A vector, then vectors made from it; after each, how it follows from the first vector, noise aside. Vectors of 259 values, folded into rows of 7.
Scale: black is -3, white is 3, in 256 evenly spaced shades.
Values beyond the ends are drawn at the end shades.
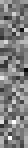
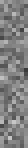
shrunk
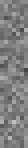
shrunk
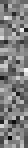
negated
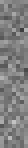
shrunk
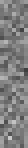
shrunk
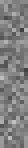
shrunk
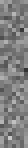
shrunk
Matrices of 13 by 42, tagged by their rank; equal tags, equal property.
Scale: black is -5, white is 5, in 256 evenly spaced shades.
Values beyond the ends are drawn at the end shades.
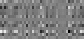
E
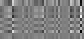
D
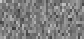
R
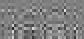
E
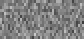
R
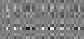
E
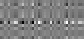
D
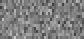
R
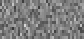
R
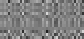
E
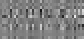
E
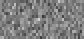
R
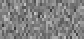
R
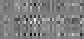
E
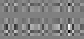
D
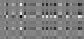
D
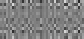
E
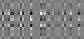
D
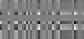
D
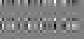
D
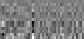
E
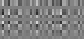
D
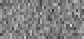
R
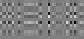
D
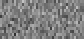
R
